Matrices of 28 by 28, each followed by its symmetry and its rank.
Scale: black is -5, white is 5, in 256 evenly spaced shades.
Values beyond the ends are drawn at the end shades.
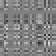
neither, rank two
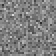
neither, full rank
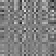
neither, rank two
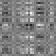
neither, rank two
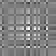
symmetric, rank one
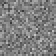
symmetric, full rank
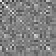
symmetric, rank five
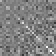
symmetric, rank five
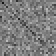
symmetric, full rank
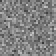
neither, full rank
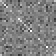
symmetric, rank five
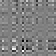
neither, rank two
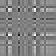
symmetric, rank one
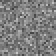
neither, full rank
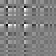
symmetric, rank one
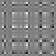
symmetric, rank one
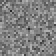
symmetric, full rank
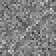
symmetric, full rank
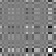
symmetric, rank one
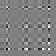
symmetric, rank one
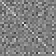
symmetric, rank five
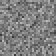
neither, full rank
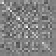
symmetric, rank five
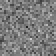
symmetric, full rank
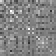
symmetric, rank five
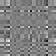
neither, rank two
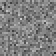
neither, full rank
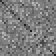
symmetric, full rank
